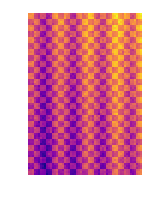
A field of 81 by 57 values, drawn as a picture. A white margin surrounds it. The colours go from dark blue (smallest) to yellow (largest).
There are no lone odd cells. Overall the values sit about 50% of the way up the scale. The ninth with the lowest average is the bottom left. Upright stripes repeat 4 times across the table. The top right is the ninth with the highest average. Values rise toward the top right. The histogram is bell-shaped.
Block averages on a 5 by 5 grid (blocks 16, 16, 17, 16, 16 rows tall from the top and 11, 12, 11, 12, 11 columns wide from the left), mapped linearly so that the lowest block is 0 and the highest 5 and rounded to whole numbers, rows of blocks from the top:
34455 / 23444 / 12334 / 12233 / 01222
